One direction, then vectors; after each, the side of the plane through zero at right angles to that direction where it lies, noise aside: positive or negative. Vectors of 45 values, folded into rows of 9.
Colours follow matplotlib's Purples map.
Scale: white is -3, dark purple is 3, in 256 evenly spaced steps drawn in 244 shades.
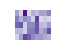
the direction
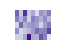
positive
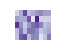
positive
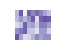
negative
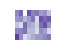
negative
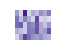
positive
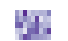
positive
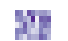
negative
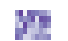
negative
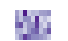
positive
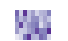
positive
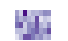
positive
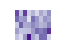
positive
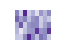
positive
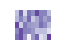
negative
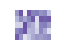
negative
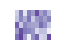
negative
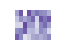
negative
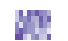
negative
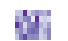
positive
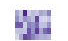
positive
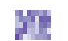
negative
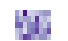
positive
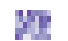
negative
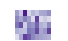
positive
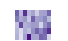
positive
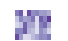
negative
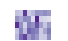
positive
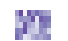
negative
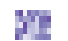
negative
